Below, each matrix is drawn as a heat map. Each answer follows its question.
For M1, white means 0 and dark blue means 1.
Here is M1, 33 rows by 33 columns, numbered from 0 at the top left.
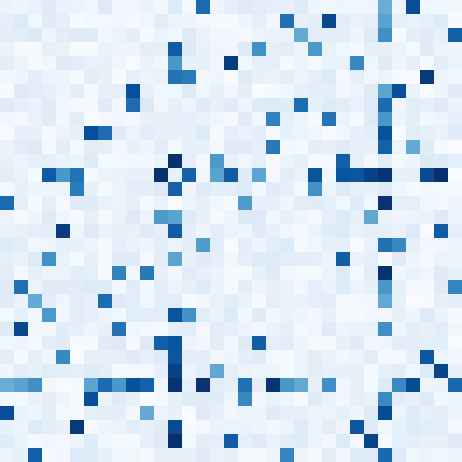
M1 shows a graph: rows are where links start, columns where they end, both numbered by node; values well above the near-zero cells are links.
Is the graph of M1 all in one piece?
yes
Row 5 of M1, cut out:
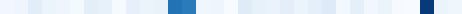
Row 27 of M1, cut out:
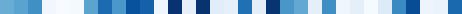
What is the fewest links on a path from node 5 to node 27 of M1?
2
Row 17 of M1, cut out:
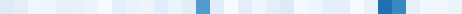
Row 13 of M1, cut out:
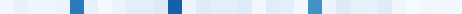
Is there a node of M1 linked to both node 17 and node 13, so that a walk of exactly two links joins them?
no
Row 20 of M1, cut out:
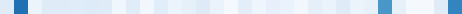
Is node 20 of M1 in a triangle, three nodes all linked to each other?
yes
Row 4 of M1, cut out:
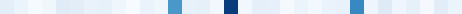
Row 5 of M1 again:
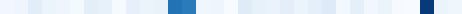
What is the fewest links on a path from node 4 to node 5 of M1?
2
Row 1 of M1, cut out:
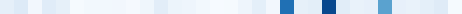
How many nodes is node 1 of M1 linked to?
3
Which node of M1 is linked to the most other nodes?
node 27
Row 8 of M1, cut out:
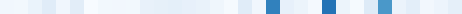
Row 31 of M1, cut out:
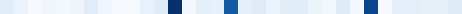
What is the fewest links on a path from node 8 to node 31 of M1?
3
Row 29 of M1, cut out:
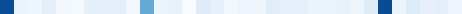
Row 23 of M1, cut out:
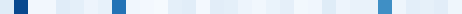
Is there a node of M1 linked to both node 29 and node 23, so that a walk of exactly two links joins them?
yes
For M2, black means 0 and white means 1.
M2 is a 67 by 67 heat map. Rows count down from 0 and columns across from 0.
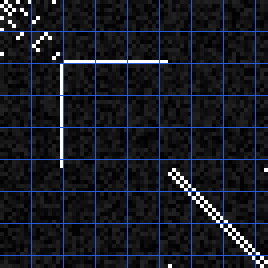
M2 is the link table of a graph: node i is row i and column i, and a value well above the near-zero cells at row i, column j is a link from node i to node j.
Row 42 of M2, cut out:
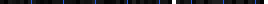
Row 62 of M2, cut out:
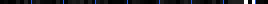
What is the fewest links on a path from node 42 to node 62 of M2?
5
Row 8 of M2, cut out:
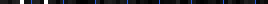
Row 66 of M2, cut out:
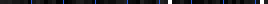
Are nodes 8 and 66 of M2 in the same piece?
no
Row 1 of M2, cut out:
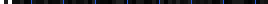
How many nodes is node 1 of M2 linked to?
2
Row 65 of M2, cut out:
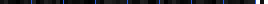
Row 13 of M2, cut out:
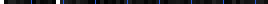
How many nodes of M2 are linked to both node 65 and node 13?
0
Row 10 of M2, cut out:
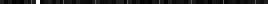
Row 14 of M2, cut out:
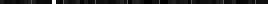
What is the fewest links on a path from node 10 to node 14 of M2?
5
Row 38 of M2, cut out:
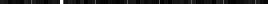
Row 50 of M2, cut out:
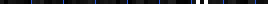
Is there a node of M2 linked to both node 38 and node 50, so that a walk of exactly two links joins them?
no
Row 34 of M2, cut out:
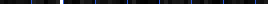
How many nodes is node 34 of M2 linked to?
1
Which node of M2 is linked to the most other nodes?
node 15
